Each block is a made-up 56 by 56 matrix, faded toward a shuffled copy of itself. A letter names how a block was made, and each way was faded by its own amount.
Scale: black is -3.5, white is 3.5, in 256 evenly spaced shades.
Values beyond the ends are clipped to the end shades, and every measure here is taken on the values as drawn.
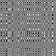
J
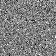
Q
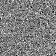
Q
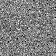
Q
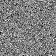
Q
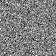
Q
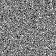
Q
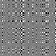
J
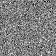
Q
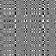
J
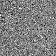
Q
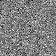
Q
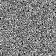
Q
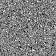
Q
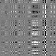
J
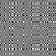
J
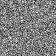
Q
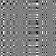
J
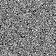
Q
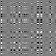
J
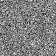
Q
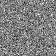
Q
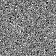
Q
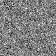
Q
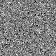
Q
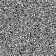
Q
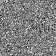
Q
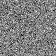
Q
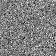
Q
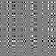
J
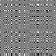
J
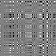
J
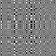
J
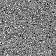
Q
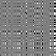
J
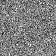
Q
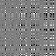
J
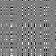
J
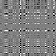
J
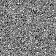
Q
